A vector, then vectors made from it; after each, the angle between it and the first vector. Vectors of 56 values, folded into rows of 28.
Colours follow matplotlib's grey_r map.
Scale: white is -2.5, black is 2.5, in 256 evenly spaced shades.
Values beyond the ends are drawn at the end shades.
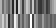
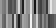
partly aligned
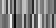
partly opposed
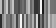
orthogonal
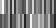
orthogonal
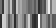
orthogonal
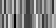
partly opposed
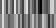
partly aligned
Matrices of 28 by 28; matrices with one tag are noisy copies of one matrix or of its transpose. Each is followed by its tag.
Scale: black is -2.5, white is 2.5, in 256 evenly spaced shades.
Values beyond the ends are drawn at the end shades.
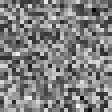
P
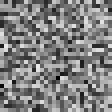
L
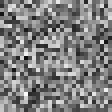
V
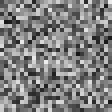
V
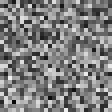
P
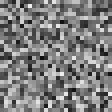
P
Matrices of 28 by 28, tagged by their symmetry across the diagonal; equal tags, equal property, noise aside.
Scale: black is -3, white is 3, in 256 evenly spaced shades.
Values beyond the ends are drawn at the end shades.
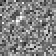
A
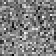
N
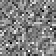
A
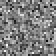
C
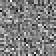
C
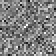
A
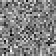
N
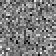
N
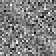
C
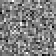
C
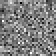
C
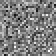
A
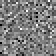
N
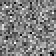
N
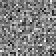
A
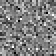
C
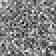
A
